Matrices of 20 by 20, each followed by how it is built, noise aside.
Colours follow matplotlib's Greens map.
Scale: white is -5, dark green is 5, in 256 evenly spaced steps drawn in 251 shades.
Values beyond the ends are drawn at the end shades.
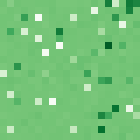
sparse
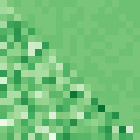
lower triangular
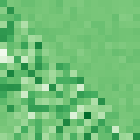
lower triangular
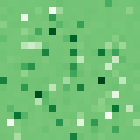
sparse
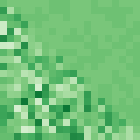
lower triangular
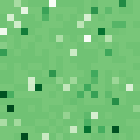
sparse
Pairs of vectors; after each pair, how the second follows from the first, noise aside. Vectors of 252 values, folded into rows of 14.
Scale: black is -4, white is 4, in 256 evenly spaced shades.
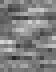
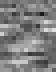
reversed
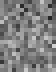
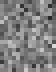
copied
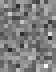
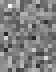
reversed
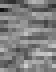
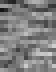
copied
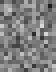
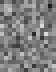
copied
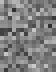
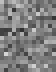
copied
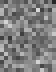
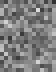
copied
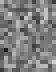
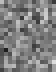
copied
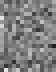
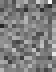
reversed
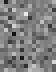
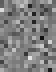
reversed
